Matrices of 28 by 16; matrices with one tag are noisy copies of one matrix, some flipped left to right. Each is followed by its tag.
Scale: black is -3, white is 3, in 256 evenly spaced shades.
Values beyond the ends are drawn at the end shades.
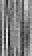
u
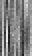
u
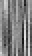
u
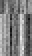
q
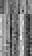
q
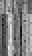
q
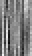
u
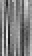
u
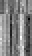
q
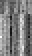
q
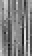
u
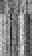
q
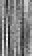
u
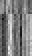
q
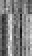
q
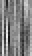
u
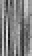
u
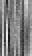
u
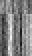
q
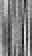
u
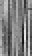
u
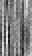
u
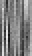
u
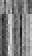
q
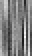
u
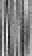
u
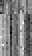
q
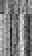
q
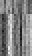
q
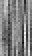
u
